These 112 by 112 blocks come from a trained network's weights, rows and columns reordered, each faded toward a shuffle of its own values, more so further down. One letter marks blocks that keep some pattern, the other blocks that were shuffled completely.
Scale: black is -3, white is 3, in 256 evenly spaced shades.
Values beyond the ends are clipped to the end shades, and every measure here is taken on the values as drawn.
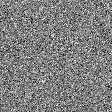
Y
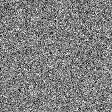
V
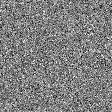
Y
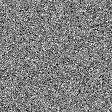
Y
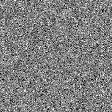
V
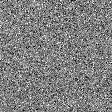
Y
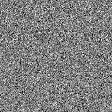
V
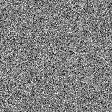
V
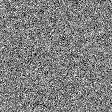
Y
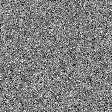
Y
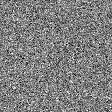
V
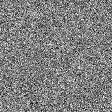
V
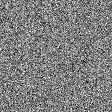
Y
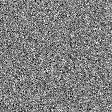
Y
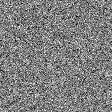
Y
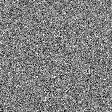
Y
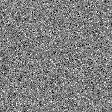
V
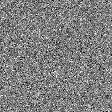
V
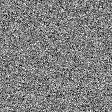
Y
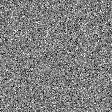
V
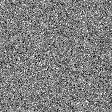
Y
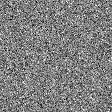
Y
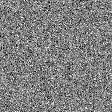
V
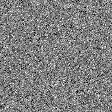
V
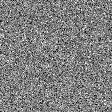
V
